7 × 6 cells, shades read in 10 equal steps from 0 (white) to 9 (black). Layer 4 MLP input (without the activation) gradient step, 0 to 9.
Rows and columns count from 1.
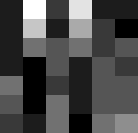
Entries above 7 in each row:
3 3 1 3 2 2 2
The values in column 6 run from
4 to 9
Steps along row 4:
up down up down up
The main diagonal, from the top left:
8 2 6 8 6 6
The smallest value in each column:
5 0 5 1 5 4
